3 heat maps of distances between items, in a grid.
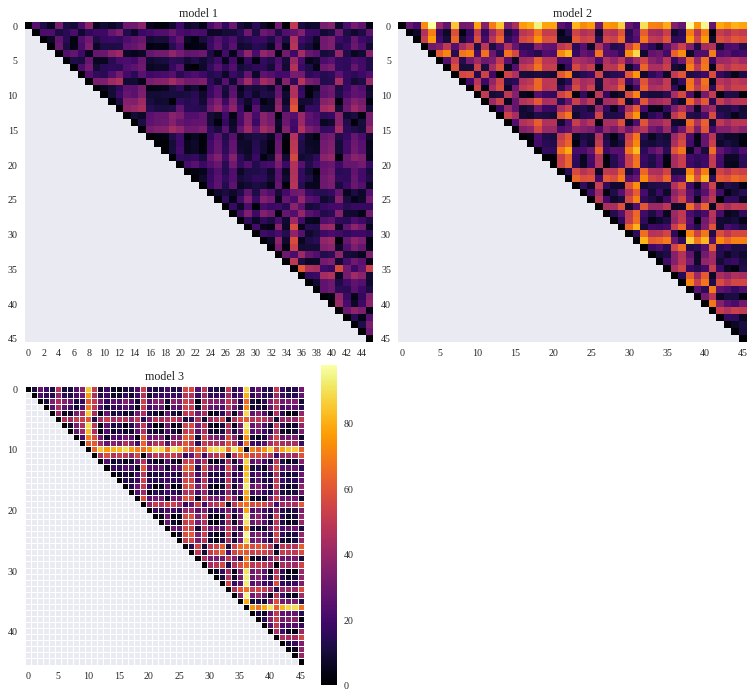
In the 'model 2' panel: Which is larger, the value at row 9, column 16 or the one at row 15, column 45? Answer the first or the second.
the first
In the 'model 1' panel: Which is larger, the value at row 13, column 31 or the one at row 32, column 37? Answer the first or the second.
the first
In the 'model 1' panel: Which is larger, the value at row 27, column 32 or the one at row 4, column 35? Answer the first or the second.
the first
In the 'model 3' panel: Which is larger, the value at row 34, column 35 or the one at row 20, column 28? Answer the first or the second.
the first
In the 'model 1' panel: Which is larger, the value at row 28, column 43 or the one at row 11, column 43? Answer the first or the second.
the second
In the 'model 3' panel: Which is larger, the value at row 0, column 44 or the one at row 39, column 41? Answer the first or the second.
the second
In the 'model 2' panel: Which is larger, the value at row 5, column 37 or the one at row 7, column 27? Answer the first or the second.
the first
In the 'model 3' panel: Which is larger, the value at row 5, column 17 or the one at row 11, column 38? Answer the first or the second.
the second
